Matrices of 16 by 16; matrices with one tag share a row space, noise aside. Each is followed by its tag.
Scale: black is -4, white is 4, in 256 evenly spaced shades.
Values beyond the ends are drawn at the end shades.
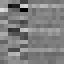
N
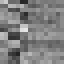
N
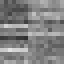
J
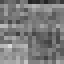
J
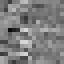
N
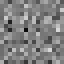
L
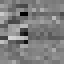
N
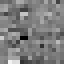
N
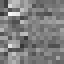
N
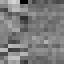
N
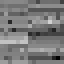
J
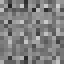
L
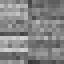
J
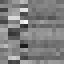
N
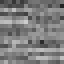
J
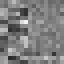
N
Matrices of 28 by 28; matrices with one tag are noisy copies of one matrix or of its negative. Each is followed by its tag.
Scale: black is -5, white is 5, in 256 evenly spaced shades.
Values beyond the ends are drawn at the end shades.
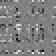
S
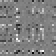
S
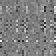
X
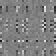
X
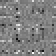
S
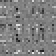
S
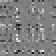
S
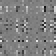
X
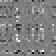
S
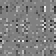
X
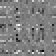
S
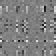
X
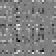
S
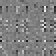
X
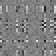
X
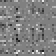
S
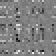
S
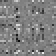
S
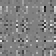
X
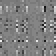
X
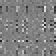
X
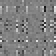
X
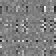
X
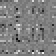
S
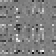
S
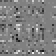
S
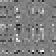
S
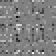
S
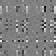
X
